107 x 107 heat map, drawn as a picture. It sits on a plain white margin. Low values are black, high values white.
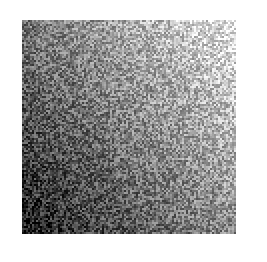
Values rise toward the top right. The histogram is bell-shaped. The ninth with the highest average is the top right. The halves do not mirror each other. No regular stripes run through it. Fine speckle covers the field.
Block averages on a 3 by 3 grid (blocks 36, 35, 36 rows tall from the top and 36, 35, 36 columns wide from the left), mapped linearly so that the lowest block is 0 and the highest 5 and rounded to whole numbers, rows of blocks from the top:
2 4 5 / 1 3 4 / 0 1 3
